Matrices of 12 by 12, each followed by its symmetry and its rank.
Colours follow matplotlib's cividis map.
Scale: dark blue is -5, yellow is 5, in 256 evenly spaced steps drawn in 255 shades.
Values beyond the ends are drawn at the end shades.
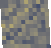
symmetric, full rank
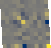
symmetric, rank two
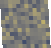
antisymmetric, full rank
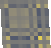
symmetric, rank one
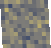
antisymmetric, full rank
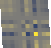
symmetric, rank one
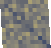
symmetric, full rank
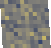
antisymmetric, full rank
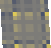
symmetric, rank one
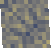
symmetric, full rank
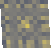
symmetric, rank two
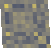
symmetric, rank two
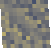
antisymmetric, full rank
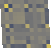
symmetric, rank two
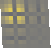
symmetric, rank one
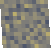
symmetric, full rank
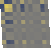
symmetric, rank one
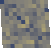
symmetric, full rank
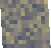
antisymmetric, full rank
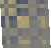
symmetric, rank two
